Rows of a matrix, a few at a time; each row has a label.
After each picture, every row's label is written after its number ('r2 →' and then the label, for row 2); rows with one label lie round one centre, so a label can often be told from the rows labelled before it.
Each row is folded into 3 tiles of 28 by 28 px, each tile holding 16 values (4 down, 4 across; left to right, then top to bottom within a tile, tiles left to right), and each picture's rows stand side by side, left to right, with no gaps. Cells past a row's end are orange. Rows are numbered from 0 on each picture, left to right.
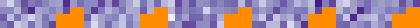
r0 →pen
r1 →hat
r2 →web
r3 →pen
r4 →pen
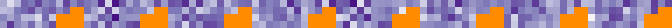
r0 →pen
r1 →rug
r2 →rug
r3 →web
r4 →rug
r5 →web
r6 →hat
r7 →web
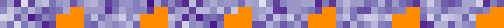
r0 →rug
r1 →pen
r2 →rug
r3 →pen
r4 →pen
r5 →pen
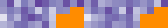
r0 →web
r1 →web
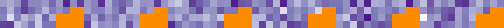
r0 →pen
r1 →hat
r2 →pen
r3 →rug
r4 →rug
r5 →web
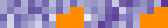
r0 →hat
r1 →web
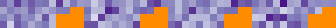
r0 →hat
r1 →pen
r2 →pen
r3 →rug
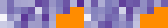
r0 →web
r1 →web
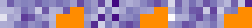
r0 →web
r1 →rug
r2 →web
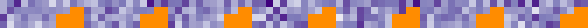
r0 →hat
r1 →pen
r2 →hat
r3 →rug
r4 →web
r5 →hat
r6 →rug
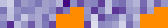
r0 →pen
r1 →hat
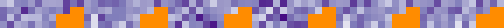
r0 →pen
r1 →hat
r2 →rug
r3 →rug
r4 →hat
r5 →hat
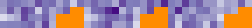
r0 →web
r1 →web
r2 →hat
